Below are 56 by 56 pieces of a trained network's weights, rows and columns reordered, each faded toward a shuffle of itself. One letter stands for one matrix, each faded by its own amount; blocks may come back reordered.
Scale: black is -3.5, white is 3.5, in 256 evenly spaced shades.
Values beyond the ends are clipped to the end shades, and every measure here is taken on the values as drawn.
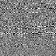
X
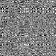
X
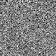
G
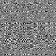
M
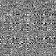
X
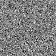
G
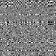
M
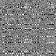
M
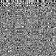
X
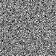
G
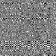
M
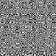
M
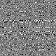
X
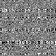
M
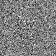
G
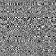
M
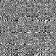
X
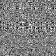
X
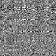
X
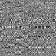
X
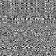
M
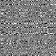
X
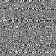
X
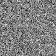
G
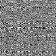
X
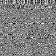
M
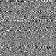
X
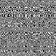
M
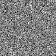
G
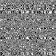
M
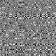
M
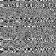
M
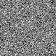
G
